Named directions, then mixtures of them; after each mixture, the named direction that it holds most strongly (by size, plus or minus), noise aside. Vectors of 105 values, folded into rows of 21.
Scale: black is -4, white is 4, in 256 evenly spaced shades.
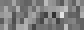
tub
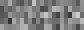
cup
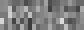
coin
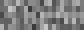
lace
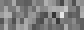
tub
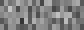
lace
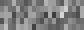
tub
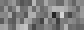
tub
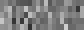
coin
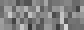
coin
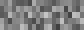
cup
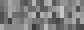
lace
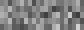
cup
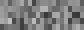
cup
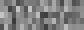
lace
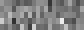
coin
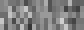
coin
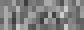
tub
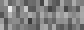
lace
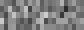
tub
